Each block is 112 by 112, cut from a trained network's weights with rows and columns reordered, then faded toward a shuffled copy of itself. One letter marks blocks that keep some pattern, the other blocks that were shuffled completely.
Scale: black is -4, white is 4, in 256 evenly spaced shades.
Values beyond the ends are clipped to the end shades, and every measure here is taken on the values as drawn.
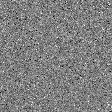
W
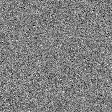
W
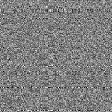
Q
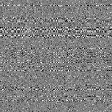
Q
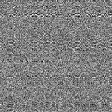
Q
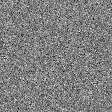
W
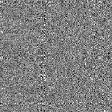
Q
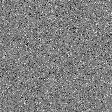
W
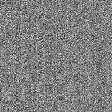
Q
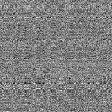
Q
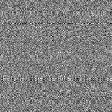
Q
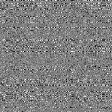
Q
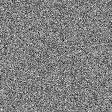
W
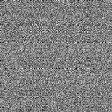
Q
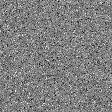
W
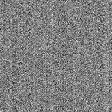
Q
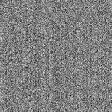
Q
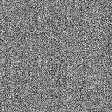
Q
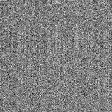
Q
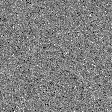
W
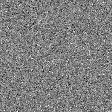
W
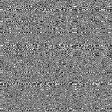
Q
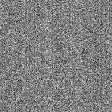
Q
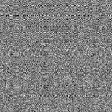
Q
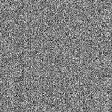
Q
